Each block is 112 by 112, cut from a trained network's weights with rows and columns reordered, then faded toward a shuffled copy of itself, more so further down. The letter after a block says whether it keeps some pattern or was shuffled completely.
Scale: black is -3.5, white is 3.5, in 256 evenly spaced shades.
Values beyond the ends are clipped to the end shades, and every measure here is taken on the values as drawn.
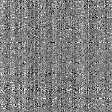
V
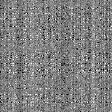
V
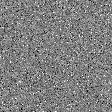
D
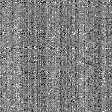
V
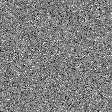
D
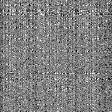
V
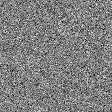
D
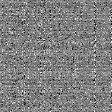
V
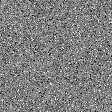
D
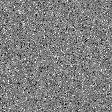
D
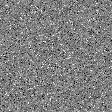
D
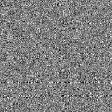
V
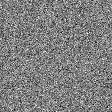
D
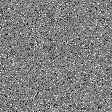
D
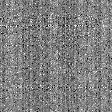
V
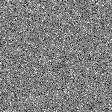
D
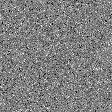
D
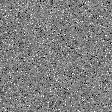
D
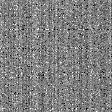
V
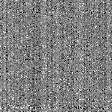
V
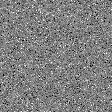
D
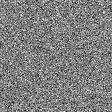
D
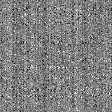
V
